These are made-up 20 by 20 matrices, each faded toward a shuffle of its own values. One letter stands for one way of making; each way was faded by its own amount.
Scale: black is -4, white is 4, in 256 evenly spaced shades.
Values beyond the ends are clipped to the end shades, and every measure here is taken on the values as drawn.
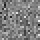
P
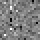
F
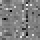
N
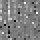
N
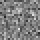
P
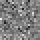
P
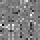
N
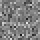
P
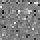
N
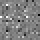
N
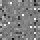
N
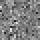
F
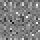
N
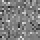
F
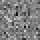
F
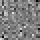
N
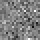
P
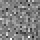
F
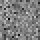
P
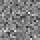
P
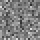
P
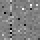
N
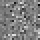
F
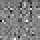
N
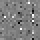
N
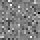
F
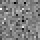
F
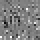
N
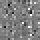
N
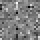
F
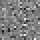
F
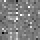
N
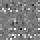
N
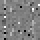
F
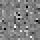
F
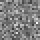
P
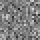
P
